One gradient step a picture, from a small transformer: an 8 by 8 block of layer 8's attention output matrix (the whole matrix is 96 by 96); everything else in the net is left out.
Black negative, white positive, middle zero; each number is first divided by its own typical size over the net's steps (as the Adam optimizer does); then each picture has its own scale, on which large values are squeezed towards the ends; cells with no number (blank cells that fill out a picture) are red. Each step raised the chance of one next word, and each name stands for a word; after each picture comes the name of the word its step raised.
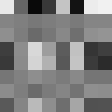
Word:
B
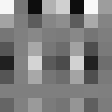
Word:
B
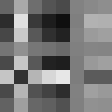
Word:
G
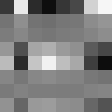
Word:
B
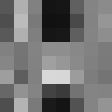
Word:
G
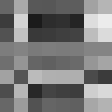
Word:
G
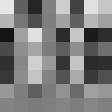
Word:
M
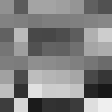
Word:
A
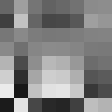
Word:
A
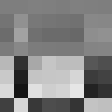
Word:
A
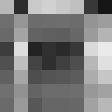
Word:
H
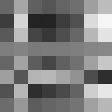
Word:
G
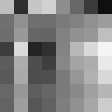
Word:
H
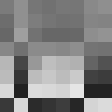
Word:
A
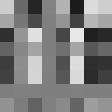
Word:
M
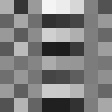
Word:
H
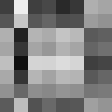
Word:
M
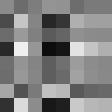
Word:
H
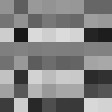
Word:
M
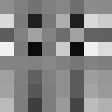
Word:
H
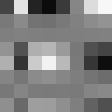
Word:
B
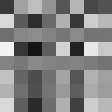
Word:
H
